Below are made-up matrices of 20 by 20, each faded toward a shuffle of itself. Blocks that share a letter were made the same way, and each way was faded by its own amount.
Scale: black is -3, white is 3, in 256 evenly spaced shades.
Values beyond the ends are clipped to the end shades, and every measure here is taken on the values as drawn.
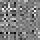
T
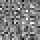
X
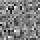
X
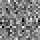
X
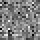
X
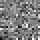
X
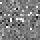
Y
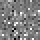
Y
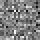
X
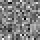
X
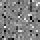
Y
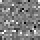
Y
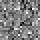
X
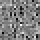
X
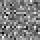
X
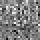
X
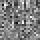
X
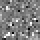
Y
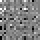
T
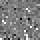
Y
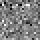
X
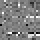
T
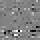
T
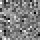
X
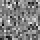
X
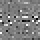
T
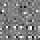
T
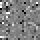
Y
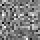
X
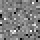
Y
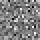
X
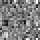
X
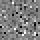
Y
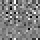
T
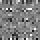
T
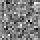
X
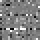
T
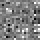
T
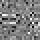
T
